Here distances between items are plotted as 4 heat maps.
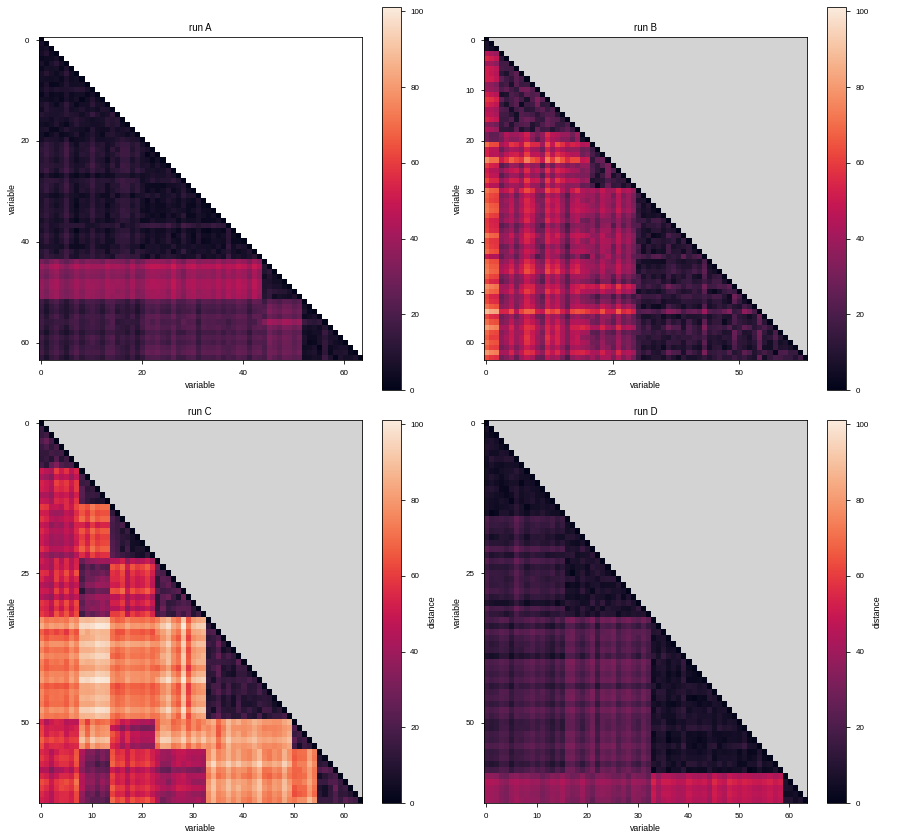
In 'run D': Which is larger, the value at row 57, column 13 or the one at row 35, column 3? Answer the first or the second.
the second
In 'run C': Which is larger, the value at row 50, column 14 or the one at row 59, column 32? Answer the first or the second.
the first
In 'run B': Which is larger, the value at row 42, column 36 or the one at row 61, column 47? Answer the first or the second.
the first
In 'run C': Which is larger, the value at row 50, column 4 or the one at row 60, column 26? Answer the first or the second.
the first
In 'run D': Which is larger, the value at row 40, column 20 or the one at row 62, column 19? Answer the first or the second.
the second
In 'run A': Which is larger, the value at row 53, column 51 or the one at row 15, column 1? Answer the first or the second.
the first
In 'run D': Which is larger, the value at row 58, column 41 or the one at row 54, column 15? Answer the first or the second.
the second
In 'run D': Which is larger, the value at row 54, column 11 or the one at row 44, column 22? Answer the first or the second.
the first
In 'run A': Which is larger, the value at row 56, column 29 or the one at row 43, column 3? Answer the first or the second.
the first
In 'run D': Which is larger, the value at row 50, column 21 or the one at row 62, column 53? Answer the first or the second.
the second
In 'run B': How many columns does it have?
64
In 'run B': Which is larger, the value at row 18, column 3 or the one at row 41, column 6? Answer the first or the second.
the second
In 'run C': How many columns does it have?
64
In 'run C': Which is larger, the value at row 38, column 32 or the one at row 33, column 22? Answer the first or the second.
the first
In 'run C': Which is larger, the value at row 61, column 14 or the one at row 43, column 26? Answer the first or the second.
the second
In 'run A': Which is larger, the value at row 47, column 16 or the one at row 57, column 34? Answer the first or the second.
the first
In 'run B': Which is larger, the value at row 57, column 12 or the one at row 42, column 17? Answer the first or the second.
the first
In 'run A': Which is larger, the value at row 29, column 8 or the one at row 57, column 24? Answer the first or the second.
the second
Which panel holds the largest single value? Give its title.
run C
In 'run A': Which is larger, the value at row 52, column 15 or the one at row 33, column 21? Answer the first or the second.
the first
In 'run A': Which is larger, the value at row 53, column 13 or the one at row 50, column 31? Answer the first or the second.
the second
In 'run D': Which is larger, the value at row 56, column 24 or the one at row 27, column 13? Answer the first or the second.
the first
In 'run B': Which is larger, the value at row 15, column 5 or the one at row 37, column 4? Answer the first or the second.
the second
